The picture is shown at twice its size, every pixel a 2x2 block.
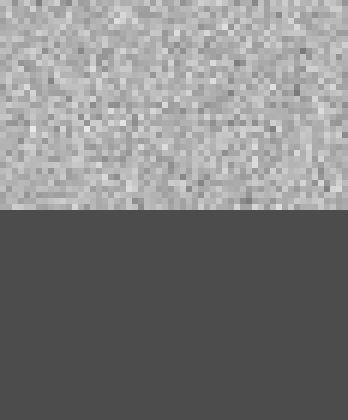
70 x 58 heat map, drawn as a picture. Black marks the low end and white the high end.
It is made of 2 by 1 panels. Panel 1,1: high, fine-grained. Panel 2,1: low, flat.
